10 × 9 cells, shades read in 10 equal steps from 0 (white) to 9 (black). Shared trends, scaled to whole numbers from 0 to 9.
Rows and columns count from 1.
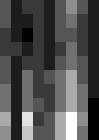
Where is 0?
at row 9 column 7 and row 10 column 7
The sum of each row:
60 63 66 64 61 54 53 53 41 43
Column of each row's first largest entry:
2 2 3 3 2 2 2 9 9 9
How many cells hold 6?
17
